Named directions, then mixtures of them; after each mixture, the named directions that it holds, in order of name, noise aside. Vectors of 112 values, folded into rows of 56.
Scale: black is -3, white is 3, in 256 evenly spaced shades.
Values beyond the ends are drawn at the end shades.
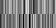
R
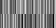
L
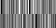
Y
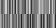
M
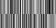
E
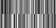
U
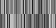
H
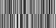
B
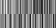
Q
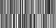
E, U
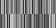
H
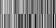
H, L, Q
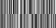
B, Y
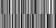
E, M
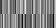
L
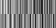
Q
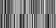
B, R, U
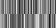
H, M, Y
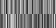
H, L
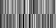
R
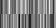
B, L, R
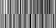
E, Q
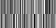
E, U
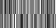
B, L, U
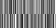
B, L
